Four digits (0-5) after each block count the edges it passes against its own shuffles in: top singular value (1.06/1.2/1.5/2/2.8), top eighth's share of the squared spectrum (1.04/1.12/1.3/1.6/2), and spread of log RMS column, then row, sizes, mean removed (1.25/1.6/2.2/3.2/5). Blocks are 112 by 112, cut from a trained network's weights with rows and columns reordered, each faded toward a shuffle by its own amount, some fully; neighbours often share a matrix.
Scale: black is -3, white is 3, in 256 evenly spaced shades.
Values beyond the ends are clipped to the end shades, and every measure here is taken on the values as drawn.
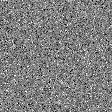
1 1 0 0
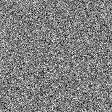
0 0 0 0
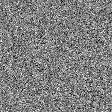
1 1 0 0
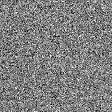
2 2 0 2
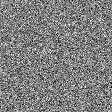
0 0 0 0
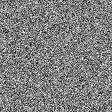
0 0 0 0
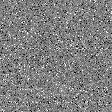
2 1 0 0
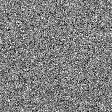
0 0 0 0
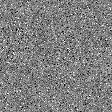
1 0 0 0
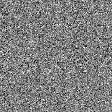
2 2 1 2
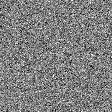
1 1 0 1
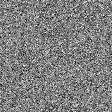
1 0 0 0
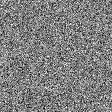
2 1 0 0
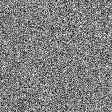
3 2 0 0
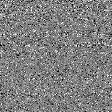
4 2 0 2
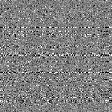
5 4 1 4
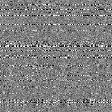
5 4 0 4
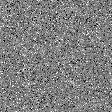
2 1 0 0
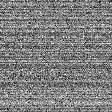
4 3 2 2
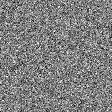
2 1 0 0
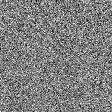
2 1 0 0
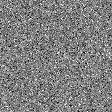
1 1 0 0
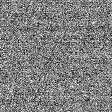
2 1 0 0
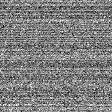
4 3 1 1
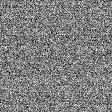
1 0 0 0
